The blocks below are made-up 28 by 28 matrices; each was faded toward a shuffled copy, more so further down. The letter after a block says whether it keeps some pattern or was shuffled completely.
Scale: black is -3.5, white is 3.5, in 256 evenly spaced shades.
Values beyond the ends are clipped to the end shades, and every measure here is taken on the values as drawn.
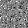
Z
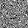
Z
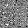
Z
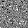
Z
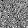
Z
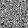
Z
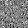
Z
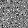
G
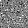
G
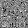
Z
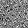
G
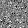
G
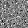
Z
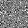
Z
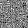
Z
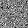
Z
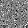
Z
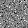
G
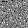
G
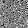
Z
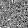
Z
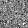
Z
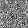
Z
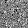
G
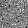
Z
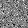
G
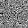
Z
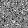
G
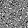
G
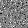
G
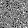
G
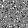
G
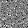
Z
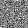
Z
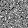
G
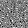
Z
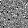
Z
